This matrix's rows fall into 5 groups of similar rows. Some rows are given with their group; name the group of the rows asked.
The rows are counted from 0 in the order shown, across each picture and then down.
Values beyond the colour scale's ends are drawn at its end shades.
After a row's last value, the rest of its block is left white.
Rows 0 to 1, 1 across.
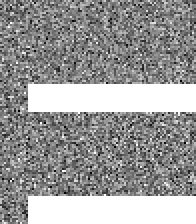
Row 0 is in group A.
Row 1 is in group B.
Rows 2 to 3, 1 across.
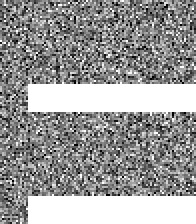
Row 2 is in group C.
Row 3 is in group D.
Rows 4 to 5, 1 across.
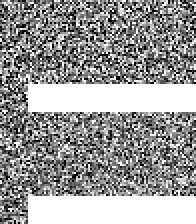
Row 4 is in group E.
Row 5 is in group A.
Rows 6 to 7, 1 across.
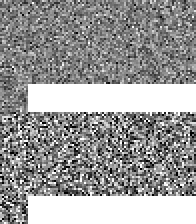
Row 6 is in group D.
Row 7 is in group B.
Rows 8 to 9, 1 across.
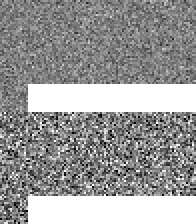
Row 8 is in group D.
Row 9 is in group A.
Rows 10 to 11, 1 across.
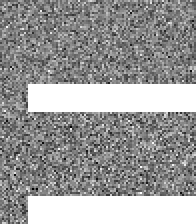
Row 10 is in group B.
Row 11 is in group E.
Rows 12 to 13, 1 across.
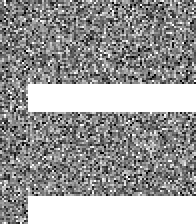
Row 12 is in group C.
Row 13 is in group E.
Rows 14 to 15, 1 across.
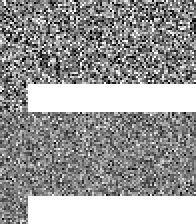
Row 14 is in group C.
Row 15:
D
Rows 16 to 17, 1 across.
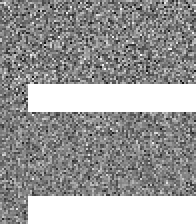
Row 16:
E
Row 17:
D
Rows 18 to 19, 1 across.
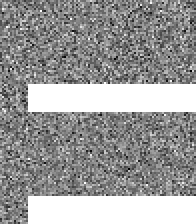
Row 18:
B
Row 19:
A
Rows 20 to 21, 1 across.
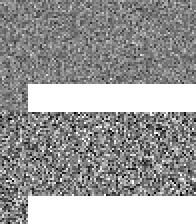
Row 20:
E
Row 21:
D
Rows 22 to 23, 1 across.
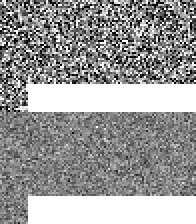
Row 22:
C
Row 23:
A
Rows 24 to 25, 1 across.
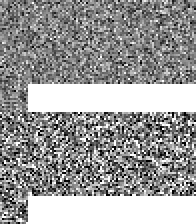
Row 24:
D
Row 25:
D
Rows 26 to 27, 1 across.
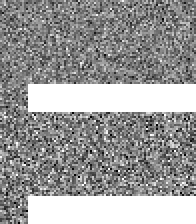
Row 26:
C
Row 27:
A
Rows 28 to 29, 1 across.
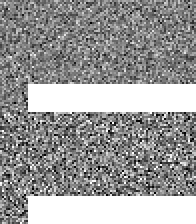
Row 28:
E
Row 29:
E
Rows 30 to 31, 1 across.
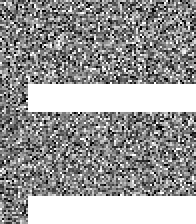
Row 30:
E
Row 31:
D
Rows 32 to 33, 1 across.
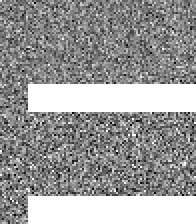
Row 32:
A
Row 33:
E
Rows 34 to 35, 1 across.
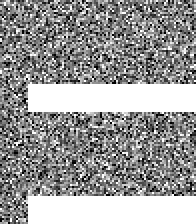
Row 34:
E
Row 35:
C
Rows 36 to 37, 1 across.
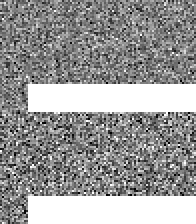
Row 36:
E
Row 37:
E
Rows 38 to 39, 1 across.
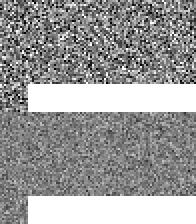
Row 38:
A
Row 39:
D
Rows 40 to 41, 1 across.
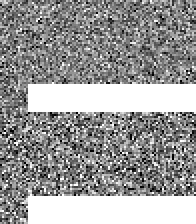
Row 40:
D
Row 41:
C
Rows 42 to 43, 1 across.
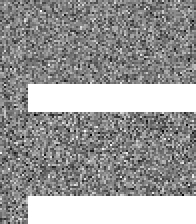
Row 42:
B
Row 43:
C
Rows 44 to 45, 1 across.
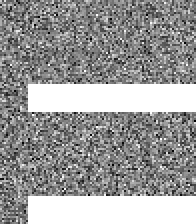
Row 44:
A
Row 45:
D
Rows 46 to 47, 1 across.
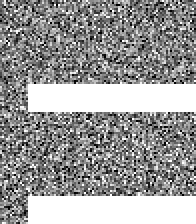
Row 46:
C
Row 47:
E
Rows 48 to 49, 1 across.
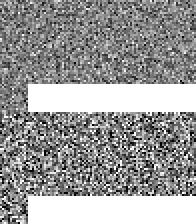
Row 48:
E
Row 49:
B
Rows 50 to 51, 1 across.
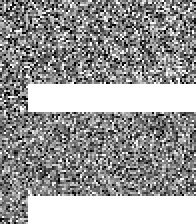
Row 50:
A
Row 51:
C
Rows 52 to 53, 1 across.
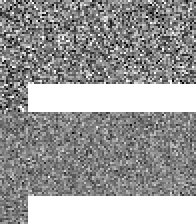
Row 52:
A
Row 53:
A
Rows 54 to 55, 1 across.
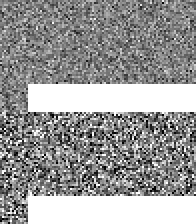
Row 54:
B
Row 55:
C
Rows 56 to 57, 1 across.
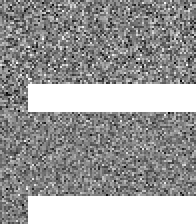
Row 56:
A
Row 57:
E
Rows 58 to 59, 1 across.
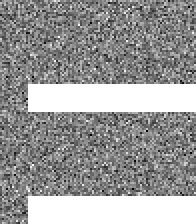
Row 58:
E
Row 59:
E
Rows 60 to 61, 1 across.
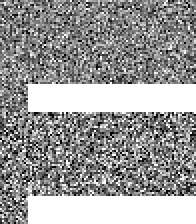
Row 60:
E
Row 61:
C
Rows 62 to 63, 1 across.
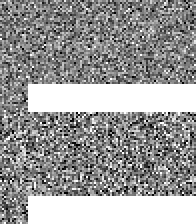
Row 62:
E
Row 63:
B
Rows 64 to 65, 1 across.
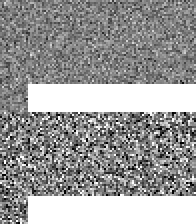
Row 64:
E
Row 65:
D
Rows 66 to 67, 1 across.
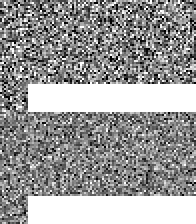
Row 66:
B
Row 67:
E
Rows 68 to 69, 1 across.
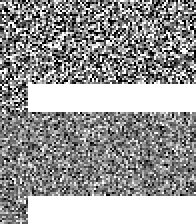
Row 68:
E
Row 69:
D
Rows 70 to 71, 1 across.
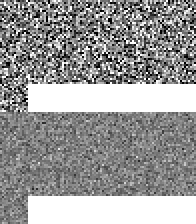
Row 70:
E
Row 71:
E
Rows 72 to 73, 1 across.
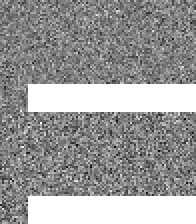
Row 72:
D
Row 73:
B
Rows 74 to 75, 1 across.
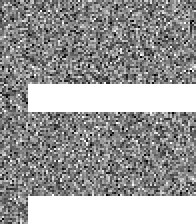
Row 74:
B
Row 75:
D
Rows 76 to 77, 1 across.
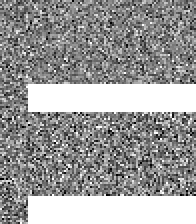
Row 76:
A
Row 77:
D
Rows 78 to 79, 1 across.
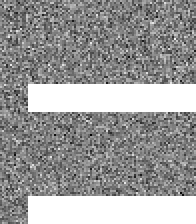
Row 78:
A
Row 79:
E
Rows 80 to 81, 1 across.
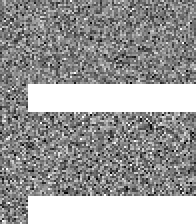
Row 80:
C
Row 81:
B
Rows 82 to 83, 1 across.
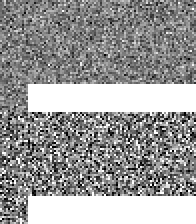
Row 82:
C
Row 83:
D
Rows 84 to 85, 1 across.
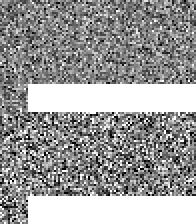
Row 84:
D
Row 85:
B
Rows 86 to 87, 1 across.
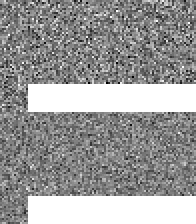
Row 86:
D
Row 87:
E
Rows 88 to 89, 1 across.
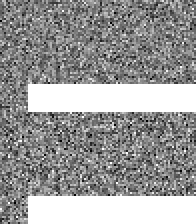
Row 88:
C
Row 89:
C
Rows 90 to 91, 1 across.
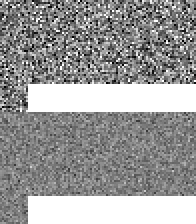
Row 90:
D
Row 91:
E
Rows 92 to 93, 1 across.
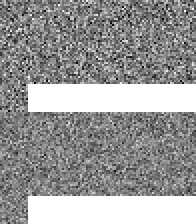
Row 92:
C
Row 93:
C
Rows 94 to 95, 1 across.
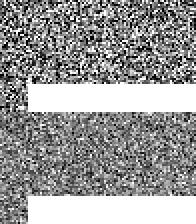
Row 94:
C
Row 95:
A
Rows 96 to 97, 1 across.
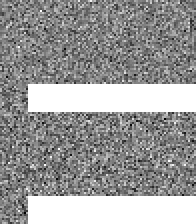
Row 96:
B
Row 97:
E
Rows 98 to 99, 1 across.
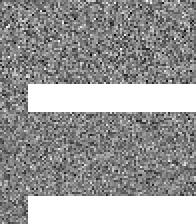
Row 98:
B
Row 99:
E
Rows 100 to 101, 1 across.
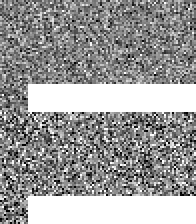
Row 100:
A
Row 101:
A
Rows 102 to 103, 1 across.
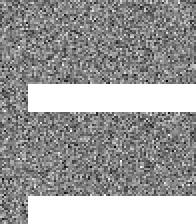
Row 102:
B
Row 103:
B
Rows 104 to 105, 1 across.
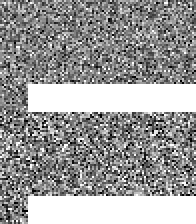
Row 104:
E
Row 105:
A
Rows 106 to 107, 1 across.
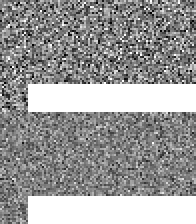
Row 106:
B
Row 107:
D
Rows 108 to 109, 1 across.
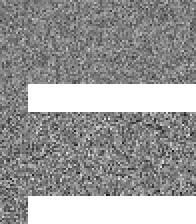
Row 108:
C
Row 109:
D
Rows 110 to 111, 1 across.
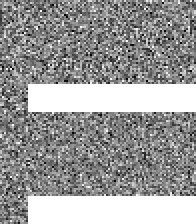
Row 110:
B
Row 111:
A
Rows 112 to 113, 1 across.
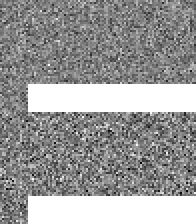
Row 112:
B
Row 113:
D
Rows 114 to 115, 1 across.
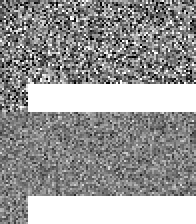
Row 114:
C
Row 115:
C
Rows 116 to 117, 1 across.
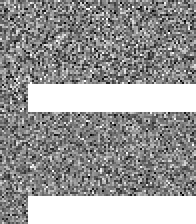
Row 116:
E
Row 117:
E
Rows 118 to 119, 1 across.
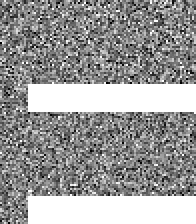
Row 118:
D
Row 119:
C
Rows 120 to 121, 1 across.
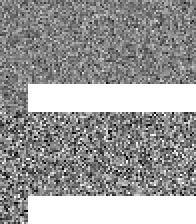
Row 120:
D
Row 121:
A
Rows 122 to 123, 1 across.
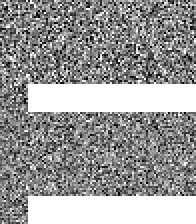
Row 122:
E
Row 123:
E
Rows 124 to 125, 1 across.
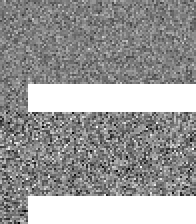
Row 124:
C
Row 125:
A
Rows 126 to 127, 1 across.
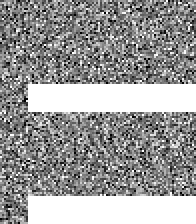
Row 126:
E
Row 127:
A
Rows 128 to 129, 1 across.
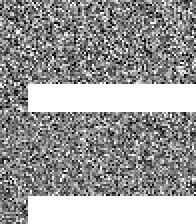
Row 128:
A
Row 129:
D
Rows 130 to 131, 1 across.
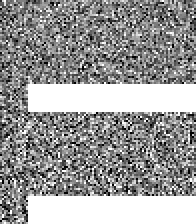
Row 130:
C
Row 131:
B
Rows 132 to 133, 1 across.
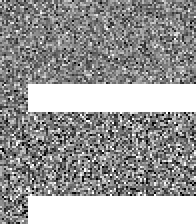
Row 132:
A
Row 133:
E
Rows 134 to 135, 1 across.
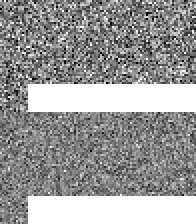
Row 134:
A
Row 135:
C
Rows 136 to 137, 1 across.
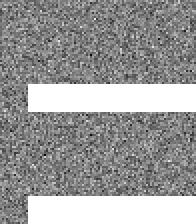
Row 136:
B
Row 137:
E
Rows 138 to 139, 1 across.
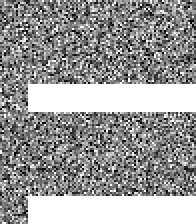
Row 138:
B
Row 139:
E
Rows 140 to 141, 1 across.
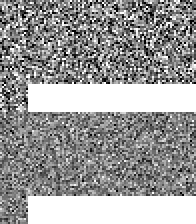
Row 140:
B
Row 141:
C
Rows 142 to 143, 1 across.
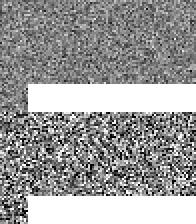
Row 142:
B
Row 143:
A
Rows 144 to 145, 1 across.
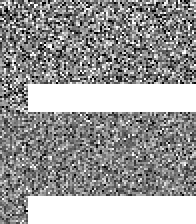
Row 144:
E
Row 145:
E
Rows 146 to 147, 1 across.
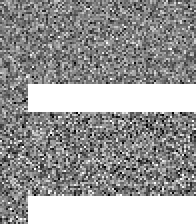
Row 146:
E
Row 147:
C
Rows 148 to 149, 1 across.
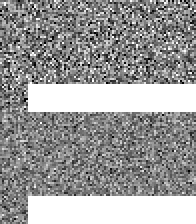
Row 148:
E
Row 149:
B
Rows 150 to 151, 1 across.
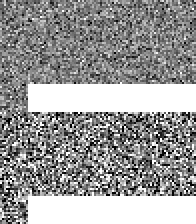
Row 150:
C
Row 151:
D
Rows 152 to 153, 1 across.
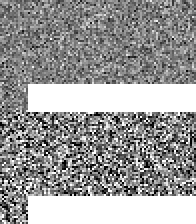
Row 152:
D
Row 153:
B
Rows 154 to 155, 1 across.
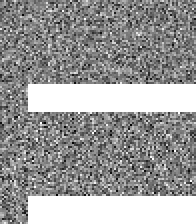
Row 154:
C
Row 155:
B
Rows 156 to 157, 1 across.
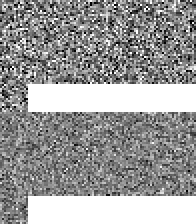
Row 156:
B
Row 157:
D
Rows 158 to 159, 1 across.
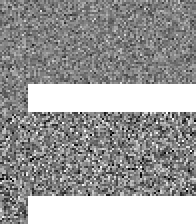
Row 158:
B
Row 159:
D
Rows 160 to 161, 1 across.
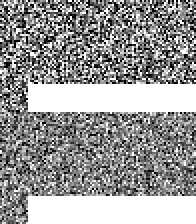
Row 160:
E
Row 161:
E
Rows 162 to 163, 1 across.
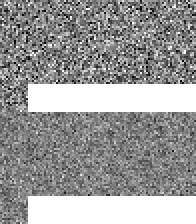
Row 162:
E
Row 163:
D
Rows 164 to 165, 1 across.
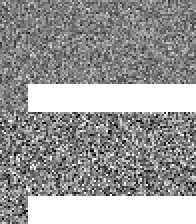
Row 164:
E
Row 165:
E
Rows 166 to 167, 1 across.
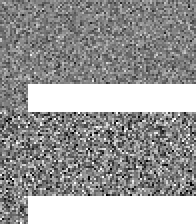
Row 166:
E
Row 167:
D
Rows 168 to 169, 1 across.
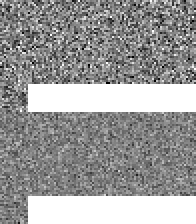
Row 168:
D
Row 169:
A
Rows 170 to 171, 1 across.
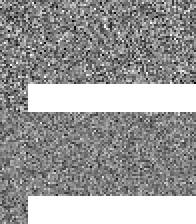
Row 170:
A
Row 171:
B
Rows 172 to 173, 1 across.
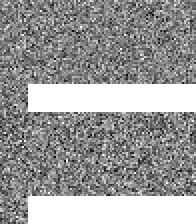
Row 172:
B
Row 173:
C
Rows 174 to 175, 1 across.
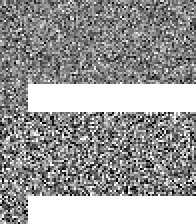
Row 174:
C
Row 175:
B
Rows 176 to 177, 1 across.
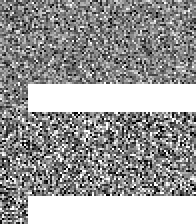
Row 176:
A
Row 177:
D
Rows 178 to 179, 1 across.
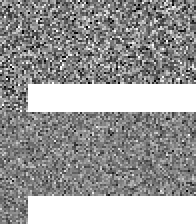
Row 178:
D
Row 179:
D
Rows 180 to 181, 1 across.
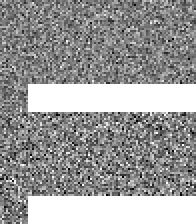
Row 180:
D
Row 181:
D
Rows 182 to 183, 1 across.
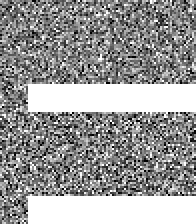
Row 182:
D
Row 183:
E
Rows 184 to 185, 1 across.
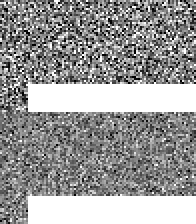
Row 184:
E
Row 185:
C
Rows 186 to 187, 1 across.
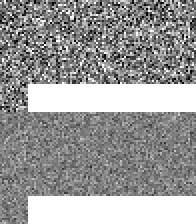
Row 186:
C
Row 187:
B
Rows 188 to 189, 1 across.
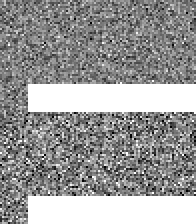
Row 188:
C
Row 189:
C
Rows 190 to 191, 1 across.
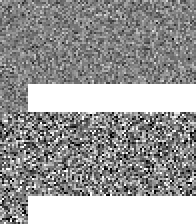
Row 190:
D
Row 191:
B
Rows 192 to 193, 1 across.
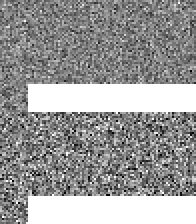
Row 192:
B
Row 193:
D
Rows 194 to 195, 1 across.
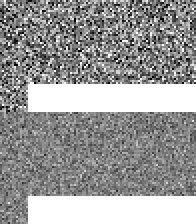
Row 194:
C
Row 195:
C
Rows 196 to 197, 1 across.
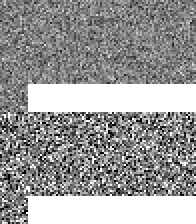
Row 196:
C
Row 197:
E
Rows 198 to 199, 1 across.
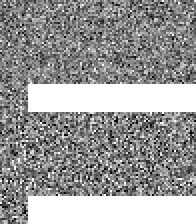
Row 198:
C
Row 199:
B
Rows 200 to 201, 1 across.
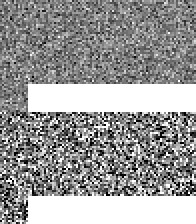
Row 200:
E
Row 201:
D
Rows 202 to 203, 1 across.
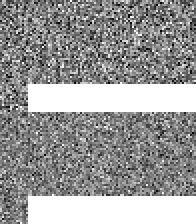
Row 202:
C
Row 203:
D
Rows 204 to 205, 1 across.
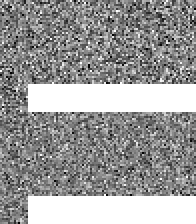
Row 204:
D
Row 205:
A
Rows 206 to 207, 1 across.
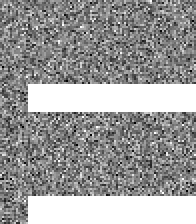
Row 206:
B
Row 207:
D
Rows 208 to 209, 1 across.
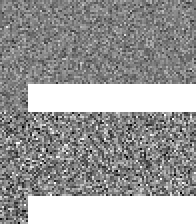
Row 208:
B
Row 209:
A
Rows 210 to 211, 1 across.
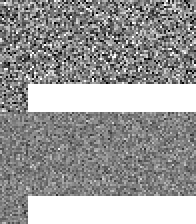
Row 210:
E
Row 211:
E
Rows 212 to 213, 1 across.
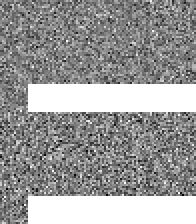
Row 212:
D
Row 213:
E
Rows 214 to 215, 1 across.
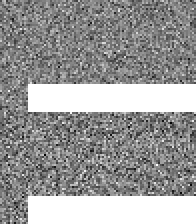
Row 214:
C
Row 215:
C
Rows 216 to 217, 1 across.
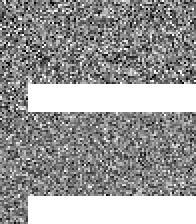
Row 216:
C
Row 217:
A
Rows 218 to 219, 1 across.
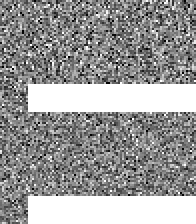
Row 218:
D
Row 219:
E
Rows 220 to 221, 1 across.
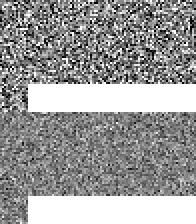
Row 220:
B
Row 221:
D
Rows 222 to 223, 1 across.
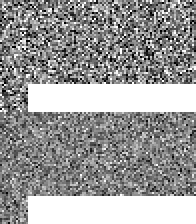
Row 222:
B
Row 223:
C
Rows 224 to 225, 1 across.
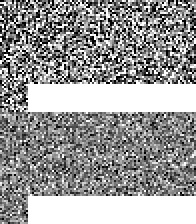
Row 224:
E
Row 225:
E
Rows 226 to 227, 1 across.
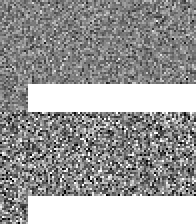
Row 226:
D
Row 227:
D
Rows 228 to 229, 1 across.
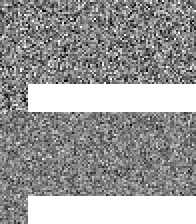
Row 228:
B
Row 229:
A
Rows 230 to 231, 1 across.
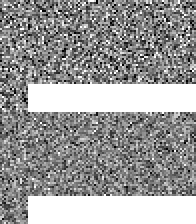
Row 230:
B
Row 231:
B
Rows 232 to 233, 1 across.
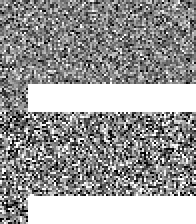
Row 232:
B
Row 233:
A
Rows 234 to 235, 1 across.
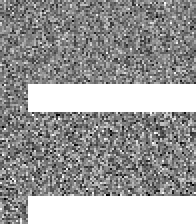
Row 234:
A
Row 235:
D
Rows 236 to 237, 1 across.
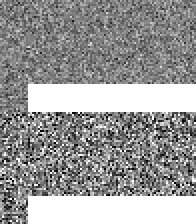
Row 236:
A
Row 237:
D
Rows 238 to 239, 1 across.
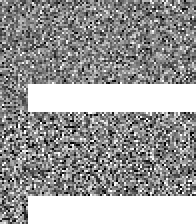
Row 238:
D
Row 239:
B
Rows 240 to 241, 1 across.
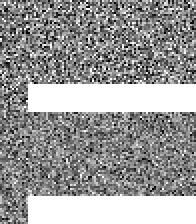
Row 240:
E
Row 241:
C
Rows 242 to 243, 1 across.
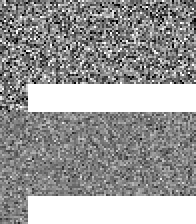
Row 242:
C
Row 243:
A
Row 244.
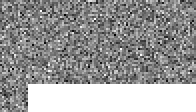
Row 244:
B
